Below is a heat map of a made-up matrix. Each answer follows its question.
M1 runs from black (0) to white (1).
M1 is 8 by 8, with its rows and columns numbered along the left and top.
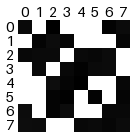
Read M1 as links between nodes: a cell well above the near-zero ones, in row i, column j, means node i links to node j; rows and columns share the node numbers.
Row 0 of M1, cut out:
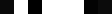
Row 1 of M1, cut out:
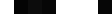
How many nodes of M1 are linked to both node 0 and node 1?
2
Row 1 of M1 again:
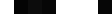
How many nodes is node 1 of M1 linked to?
4
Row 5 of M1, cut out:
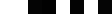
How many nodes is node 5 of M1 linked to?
4
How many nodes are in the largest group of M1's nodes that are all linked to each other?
4
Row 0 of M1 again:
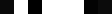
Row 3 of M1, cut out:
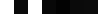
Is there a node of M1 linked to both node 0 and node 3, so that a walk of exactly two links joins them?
no
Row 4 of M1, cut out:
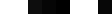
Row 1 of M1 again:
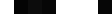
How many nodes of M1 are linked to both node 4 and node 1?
3
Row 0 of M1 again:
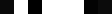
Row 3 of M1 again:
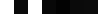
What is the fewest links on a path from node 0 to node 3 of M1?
1
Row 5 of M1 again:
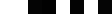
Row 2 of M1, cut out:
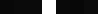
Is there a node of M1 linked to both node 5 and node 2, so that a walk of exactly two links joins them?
no
